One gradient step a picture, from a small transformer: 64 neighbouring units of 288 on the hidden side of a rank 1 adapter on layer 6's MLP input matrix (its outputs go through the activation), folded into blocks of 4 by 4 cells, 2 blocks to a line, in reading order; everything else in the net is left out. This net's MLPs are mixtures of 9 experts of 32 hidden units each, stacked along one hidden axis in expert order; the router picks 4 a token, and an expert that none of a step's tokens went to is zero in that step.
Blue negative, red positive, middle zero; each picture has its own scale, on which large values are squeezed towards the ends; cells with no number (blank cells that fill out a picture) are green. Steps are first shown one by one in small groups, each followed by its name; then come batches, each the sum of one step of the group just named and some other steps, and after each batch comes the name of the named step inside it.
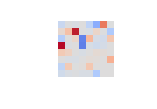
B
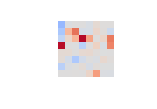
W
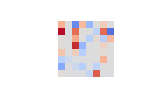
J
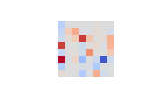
W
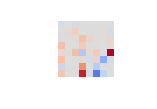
W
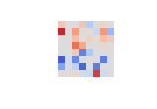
J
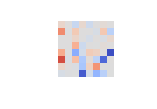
J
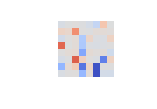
B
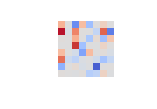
J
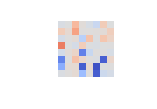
B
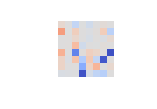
J
